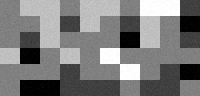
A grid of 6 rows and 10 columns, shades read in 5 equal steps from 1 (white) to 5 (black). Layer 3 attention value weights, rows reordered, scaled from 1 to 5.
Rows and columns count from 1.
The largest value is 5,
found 6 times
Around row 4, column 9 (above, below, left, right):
3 4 3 3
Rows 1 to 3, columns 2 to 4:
2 2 3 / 3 2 4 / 4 2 3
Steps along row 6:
up same down same same down up same down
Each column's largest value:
3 5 5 4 4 4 5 4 4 5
